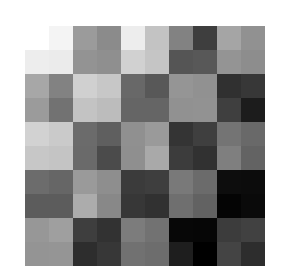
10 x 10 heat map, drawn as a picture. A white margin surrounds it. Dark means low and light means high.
Ninth with the lowest average: bottom right. Grain: checkered. Ninth with the highest average: top left. Slope: up to the top left.
